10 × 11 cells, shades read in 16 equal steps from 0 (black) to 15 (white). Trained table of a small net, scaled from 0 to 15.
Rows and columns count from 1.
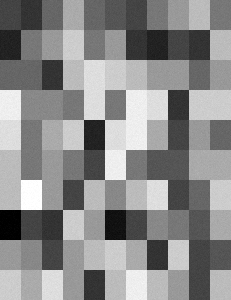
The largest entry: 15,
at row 7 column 2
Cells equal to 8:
5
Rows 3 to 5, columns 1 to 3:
6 6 3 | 14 8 8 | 13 7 10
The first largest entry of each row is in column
10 4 5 1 7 6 2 4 6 7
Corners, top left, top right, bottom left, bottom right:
4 7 12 11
